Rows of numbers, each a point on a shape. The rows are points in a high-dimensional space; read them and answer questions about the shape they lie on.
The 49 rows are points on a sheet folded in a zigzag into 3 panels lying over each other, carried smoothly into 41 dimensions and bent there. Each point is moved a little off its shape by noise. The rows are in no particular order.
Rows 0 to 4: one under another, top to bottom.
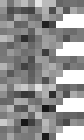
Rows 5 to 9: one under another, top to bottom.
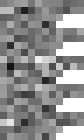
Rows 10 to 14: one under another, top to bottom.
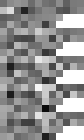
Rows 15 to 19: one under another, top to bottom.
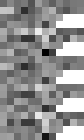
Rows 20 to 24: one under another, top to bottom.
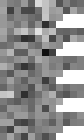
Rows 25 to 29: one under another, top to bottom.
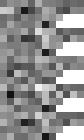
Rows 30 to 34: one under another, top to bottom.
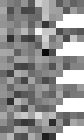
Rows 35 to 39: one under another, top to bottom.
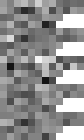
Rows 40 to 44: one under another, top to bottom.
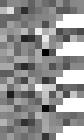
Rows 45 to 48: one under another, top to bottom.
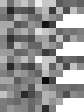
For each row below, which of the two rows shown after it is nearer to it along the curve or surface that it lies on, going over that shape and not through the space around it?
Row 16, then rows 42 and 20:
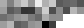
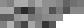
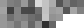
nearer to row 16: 42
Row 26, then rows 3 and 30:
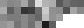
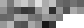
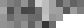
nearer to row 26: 30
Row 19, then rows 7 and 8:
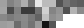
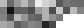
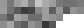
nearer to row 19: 8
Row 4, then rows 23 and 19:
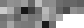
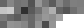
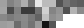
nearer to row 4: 23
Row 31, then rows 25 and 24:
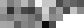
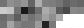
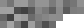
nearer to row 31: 24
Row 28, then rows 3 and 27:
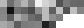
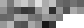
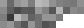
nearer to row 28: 27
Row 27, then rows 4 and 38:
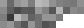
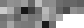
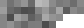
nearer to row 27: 38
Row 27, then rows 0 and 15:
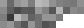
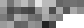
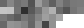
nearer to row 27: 0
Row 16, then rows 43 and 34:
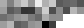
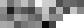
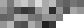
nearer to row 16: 34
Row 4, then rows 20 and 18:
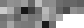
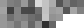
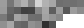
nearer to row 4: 18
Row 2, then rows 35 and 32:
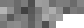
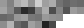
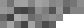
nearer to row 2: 32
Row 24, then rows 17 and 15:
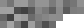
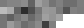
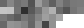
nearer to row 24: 17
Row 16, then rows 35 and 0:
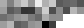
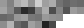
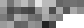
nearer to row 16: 35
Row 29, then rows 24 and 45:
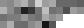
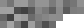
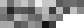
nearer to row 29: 24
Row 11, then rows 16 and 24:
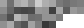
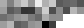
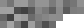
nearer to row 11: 24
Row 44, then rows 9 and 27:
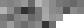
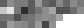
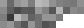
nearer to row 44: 9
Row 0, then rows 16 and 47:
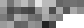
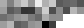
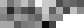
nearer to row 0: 47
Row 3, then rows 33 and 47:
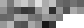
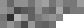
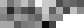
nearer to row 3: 47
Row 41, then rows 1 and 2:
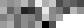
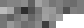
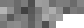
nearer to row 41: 1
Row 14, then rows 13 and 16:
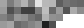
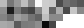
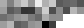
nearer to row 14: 13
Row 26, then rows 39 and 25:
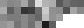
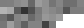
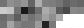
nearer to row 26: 39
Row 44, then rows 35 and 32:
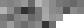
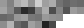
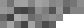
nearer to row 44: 32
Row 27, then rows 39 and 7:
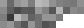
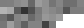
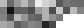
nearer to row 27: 7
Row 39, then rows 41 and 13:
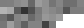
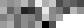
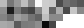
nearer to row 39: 13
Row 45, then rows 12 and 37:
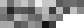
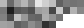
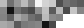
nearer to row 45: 37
